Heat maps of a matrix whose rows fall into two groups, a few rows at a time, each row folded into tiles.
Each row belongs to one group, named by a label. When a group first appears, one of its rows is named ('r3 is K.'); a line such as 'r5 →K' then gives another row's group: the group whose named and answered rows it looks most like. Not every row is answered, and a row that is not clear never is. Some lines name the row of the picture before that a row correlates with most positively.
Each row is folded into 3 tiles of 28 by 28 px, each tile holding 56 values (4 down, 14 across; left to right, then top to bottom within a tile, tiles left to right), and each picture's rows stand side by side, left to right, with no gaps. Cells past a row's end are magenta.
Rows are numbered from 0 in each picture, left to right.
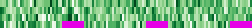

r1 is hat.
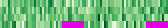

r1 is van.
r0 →hat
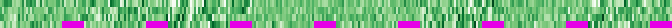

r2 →van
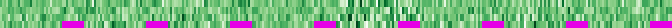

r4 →van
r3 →hat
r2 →van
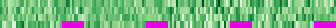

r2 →hat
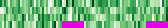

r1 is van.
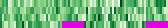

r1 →van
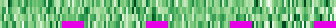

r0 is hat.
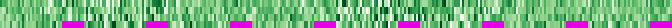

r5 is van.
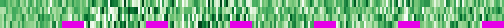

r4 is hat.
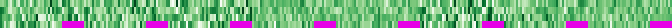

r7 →hat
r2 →van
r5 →hat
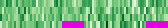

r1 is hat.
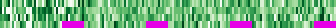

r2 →van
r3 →hat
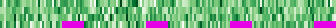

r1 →van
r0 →van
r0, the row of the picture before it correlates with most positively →2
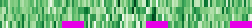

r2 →van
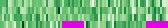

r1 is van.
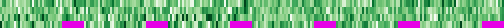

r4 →van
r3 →hat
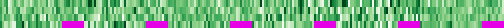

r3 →van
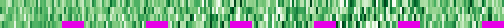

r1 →hat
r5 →hat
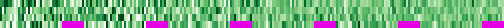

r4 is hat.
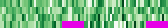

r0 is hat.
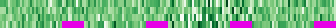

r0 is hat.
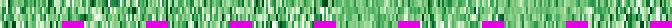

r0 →hat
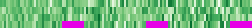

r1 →van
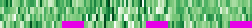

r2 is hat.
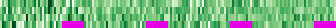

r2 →van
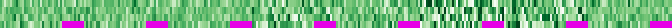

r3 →hat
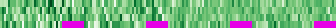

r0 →hat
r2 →van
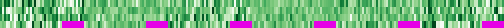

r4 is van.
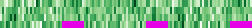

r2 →van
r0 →van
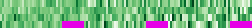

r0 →van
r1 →van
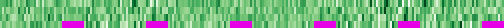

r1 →hat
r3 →hat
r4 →hat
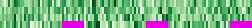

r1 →hat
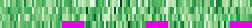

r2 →hat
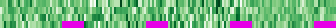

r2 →hat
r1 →van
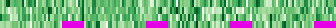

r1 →hat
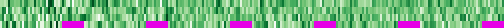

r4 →van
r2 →hat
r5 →hat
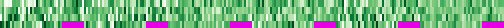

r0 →van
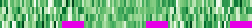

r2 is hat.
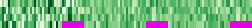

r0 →hat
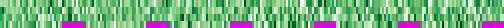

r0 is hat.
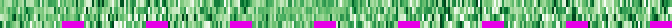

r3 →van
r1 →van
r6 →hat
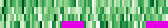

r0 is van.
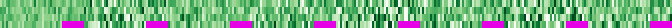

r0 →hat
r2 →van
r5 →van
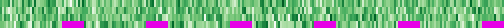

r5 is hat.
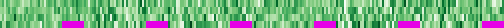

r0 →van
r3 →van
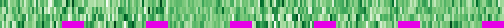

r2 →hat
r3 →hat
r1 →van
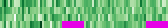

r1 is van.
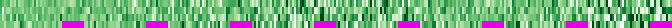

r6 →hat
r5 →hat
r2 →van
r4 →hat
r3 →hat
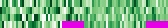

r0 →hat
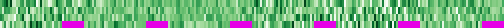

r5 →hat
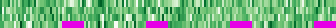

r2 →van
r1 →van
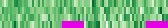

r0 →van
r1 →hat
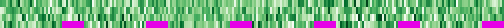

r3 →van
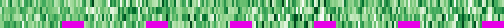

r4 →hat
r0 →hat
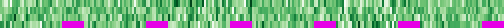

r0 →van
